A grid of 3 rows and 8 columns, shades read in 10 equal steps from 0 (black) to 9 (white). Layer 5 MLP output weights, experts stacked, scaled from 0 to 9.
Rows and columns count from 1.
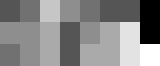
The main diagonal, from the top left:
3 5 6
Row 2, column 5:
5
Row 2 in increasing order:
0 3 5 5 5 6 6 8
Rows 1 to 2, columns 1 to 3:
3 4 7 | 5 5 6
